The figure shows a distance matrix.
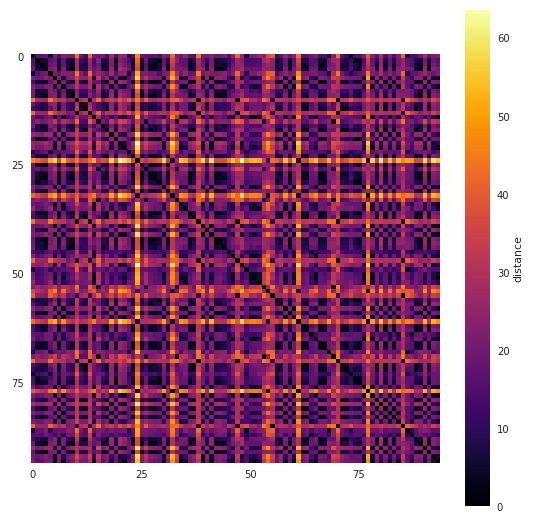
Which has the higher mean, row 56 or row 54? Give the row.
54
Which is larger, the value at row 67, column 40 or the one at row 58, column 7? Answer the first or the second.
the first
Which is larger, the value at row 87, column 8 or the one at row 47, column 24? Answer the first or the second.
the second
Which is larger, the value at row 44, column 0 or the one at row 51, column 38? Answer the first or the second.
the second
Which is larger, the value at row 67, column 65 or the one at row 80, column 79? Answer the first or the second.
the second
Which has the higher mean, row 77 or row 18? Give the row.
77
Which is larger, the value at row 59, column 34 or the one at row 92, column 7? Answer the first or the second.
the first
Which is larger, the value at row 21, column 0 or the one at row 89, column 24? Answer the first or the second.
the second
